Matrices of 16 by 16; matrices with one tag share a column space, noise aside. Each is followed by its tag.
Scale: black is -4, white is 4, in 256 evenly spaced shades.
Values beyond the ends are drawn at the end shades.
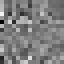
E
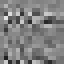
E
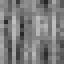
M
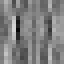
M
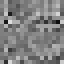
E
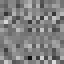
E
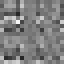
E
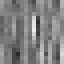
M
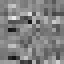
E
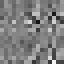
E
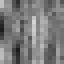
M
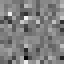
E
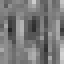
M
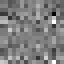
E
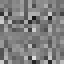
E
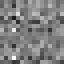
E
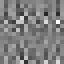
E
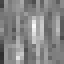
M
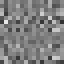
E
